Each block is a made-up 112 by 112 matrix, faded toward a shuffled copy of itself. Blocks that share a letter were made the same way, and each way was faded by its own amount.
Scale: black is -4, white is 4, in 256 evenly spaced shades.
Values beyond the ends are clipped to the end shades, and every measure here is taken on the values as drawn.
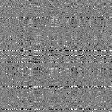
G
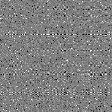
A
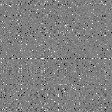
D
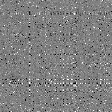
D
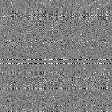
G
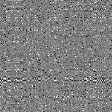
A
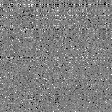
A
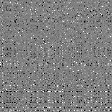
D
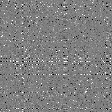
D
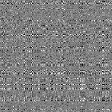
G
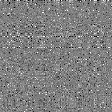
A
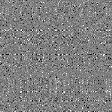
A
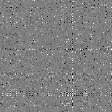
D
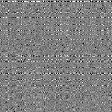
G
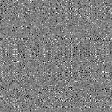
A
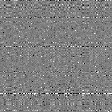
G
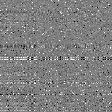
A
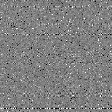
A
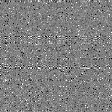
A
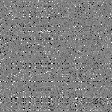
D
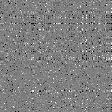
D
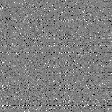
A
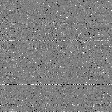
A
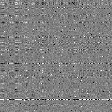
G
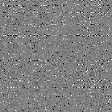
D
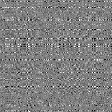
G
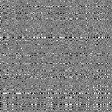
G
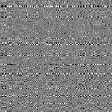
G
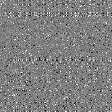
A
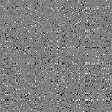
D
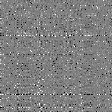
D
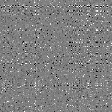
D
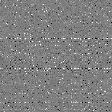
D
